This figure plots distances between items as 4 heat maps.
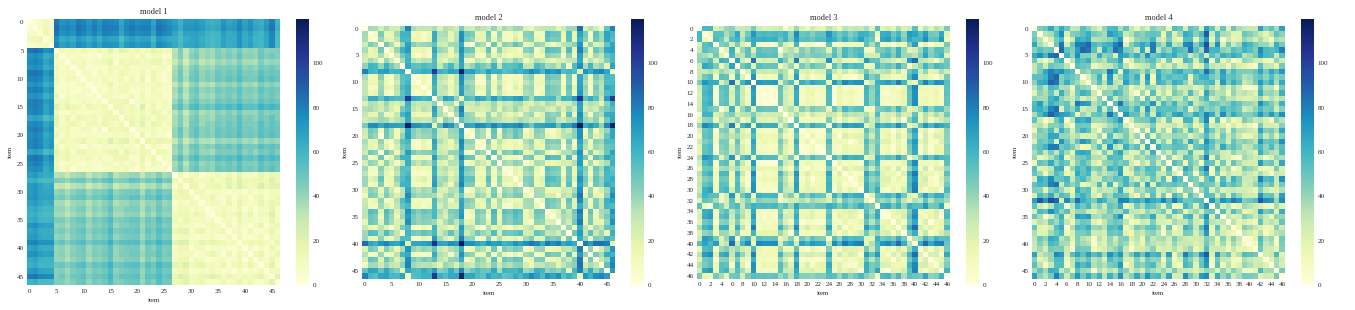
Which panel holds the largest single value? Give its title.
model 2
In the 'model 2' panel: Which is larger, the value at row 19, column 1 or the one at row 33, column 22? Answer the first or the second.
the first
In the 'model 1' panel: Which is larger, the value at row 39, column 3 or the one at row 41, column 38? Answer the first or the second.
the first
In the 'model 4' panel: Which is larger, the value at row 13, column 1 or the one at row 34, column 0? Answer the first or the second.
the first
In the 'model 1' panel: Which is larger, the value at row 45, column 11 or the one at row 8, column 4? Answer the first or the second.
the second
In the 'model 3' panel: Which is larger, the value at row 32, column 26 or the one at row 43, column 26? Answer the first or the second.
the first
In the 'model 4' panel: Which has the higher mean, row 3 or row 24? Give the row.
3
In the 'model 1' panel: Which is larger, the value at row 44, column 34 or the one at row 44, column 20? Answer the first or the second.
the second
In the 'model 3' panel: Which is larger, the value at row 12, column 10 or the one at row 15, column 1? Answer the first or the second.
the first
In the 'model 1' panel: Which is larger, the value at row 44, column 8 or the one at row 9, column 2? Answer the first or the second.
the second
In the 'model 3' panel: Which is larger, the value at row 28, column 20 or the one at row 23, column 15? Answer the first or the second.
the second
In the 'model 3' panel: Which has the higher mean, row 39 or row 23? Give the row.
39
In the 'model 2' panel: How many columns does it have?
47
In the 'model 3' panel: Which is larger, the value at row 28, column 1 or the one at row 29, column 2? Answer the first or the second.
the second
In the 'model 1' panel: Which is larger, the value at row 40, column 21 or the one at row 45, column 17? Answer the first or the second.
the second
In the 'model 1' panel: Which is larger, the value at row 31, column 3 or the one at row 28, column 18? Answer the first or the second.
the first
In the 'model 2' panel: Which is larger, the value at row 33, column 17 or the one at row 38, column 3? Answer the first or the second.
the second
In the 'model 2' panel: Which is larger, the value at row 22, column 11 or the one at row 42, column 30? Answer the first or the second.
the second
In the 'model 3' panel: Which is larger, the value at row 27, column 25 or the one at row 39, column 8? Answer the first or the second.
the second
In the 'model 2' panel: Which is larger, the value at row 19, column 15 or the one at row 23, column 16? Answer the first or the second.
the second
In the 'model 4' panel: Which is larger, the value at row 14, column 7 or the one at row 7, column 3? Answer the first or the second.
the second
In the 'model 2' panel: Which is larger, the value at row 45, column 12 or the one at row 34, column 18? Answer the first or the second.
the second
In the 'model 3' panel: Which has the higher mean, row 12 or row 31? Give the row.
31
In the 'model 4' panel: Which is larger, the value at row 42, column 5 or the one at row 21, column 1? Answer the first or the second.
the first
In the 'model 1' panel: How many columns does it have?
47
